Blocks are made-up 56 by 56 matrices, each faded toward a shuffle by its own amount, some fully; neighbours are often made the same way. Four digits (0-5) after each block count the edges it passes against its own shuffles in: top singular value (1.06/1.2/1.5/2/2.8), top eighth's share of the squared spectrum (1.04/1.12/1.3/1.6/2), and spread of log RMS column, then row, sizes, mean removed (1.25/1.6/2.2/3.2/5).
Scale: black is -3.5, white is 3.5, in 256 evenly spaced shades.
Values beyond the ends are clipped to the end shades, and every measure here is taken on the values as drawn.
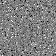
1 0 0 0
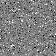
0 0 0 0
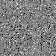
3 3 1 1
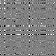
5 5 2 3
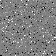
2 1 0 0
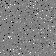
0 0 0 0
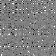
4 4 2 2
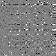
4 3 1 2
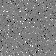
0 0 0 0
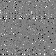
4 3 0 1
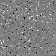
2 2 1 1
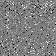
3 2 0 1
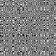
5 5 3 3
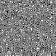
3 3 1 1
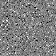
3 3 1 0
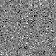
3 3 1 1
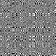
4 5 2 3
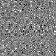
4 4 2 2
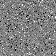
0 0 0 0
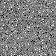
2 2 1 0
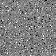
3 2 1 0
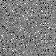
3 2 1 0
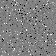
2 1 0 0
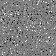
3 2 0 1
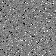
1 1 0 0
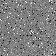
0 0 0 0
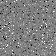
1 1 0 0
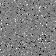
1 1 0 0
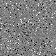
2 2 1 0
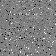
2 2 0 1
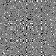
4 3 2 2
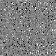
3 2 1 1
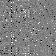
3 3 1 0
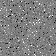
0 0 0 0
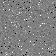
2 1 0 0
